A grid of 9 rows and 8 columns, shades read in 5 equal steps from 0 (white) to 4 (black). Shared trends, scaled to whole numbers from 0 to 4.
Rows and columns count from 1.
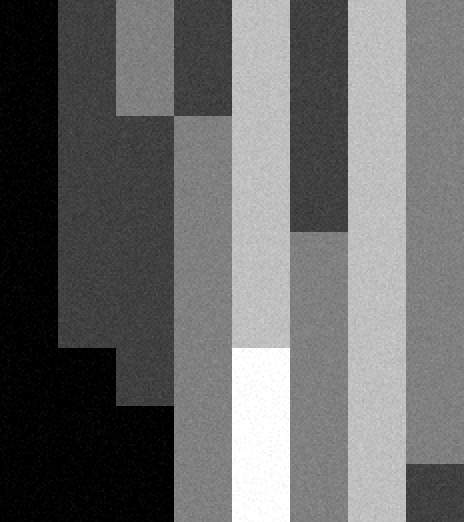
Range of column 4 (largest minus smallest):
1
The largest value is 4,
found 14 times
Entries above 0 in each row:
8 8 8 8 8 8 7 7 7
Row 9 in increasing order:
0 1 2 2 3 4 4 4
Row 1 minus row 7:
0 -1 -1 1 1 1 0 0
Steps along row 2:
down down up down up down up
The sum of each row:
19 19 19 19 18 18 18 19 20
